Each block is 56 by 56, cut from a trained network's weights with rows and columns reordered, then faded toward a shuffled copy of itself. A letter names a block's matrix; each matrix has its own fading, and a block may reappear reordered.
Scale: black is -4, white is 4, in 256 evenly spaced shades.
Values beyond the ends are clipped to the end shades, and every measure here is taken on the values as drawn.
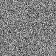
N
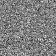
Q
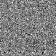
Q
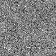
N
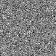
Q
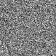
N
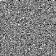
Q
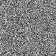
Q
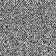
Q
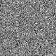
Q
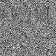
Q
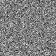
N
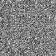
Q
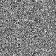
N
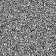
N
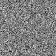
N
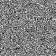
Q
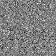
Q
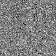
Q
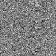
Q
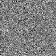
Q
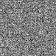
N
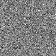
Q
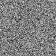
N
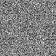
Q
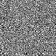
Q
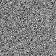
N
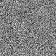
N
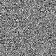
N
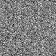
N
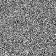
N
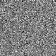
Q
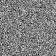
N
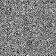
Q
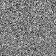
N
